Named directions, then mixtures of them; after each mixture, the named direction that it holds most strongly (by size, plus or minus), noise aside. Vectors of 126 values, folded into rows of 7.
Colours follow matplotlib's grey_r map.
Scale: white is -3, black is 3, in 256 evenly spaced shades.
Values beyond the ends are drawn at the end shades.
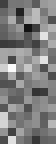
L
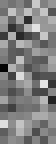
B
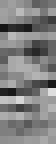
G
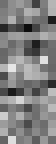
G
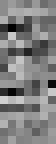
G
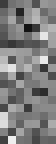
L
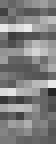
G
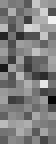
B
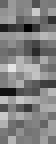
G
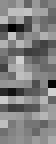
G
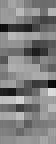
G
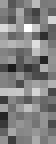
L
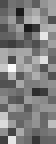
L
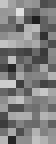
L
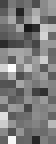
L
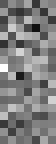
B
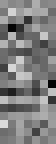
B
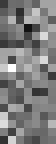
L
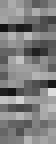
G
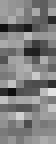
G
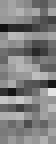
G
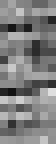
G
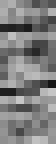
G
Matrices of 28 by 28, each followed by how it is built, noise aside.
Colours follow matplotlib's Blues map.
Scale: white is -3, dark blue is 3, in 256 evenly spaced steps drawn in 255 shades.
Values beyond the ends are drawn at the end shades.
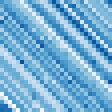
Toeplitz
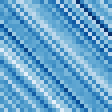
Toeplitz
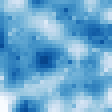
smooth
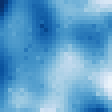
smooth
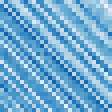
Toeplitz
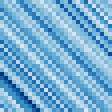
Toeplitz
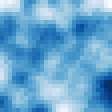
smooth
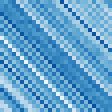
Toeplitz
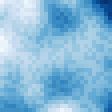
smooth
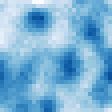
smooth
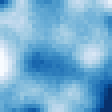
smooth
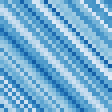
Toeplitz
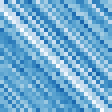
Toeplitz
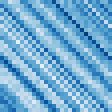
Toeplitz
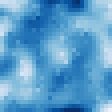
smooth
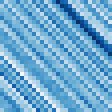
Toeplitz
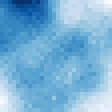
smooth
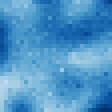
smooth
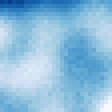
smooth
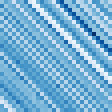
Toeplitz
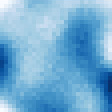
smooth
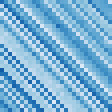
Toeplitz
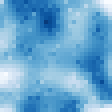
smooth
